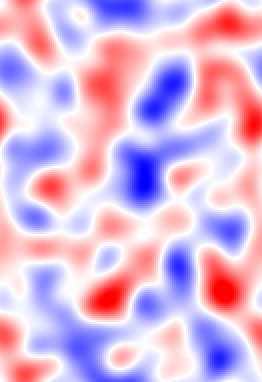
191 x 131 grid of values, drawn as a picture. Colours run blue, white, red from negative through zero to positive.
Lone odd cells: none. Grain: smooth. Odd rows or columns: none. Slope: none. Mirror symmetry: none. Ninth with the lowest average: centre. Average level on the scale: 50%.
